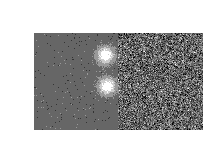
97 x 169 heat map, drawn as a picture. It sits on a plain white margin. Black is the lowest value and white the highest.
No overall slope runs across the table. On average the colour sits 40% of the way up the scale. There are two bumps. No single row or column stands out from its neighbours. A vertical seam about 50% of the way across splits the table, and the left part is calmer.
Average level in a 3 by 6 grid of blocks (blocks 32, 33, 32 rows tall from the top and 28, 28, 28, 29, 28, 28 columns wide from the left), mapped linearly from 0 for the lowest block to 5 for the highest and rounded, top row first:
0 0 5 0 0 0 / 0 0 5 0 0 0 / 0 0 0 0 0 0
